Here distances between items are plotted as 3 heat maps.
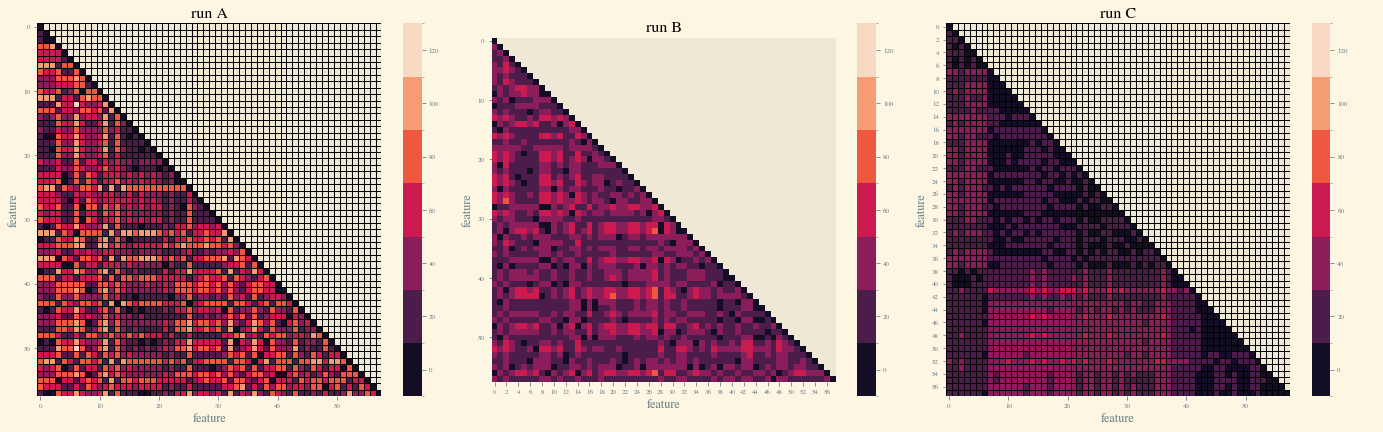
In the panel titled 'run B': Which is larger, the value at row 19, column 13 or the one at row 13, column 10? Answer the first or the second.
the second
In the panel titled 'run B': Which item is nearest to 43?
8
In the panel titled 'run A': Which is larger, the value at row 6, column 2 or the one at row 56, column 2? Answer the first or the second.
the first
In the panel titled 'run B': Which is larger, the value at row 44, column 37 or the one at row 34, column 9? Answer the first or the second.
the second
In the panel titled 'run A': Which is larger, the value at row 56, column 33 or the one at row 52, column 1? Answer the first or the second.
the second
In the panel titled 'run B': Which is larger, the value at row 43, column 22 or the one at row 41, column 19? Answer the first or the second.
the first
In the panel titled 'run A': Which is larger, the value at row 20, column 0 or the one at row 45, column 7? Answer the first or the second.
the second
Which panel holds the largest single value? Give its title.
run A
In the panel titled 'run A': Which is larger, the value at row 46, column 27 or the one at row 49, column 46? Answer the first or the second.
the first
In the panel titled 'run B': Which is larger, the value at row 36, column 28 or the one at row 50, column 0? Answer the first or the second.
the first
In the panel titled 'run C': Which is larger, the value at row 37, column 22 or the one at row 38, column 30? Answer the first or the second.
the second
